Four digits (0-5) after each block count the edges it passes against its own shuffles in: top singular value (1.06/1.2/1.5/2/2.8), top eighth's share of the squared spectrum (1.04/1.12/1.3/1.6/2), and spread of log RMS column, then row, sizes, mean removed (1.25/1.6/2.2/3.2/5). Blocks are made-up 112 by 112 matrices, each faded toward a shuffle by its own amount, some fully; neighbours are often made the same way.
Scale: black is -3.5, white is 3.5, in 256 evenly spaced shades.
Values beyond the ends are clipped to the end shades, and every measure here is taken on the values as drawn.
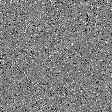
0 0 0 0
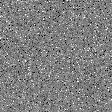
0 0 0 0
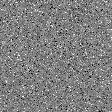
0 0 0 0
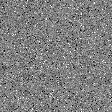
0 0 1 1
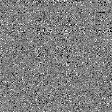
2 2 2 3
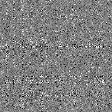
2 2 3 3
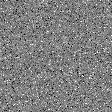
0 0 0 0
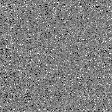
1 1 2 2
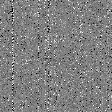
2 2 3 0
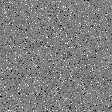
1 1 0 0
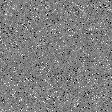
1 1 0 1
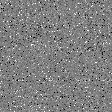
1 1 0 1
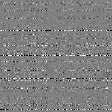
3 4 2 4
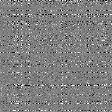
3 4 3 4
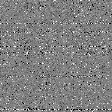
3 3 2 3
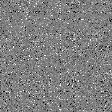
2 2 2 2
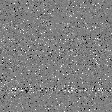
2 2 0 2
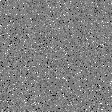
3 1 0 0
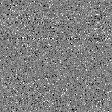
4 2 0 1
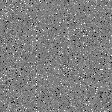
1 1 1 0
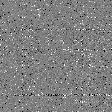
2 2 2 2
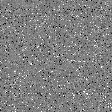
1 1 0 1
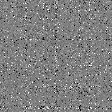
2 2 2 2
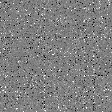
2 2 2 2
